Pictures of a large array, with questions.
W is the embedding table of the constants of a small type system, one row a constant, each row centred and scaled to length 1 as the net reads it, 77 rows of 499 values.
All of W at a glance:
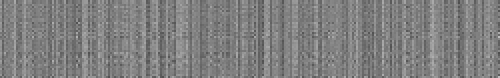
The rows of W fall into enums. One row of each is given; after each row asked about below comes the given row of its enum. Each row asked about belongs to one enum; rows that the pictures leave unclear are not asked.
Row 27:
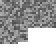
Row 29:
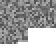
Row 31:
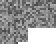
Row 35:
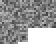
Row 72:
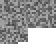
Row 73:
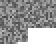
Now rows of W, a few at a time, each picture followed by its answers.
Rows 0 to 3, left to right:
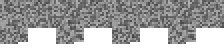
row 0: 72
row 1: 27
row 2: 72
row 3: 27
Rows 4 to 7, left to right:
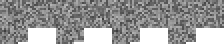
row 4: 31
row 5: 29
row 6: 31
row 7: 72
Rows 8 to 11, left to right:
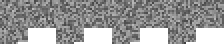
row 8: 29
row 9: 72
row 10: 27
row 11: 31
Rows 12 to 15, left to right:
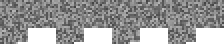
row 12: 73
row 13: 72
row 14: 29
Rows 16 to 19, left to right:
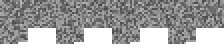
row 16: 27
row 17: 72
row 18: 31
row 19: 29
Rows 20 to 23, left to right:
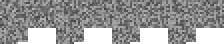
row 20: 29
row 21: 31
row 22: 72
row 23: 72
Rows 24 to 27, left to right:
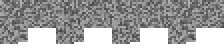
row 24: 27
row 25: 31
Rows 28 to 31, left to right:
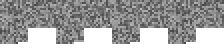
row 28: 31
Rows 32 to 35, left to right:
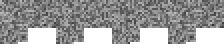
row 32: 35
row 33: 73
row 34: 31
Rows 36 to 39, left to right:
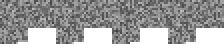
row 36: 29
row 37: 73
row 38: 31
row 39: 73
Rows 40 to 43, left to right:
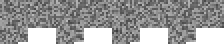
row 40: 72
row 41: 27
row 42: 31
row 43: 27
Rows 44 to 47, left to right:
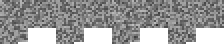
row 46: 35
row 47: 72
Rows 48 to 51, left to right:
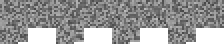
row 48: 72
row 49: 27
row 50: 29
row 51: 72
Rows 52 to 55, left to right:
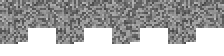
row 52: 31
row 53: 31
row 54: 27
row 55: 31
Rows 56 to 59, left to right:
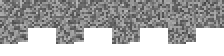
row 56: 27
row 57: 27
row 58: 73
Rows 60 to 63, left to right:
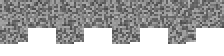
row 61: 72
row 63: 27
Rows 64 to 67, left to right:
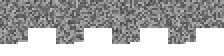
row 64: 29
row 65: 27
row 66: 31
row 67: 73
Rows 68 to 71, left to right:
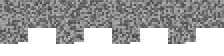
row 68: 72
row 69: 27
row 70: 72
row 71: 73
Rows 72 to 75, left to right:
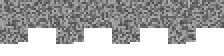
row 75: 27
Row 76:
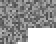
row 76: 73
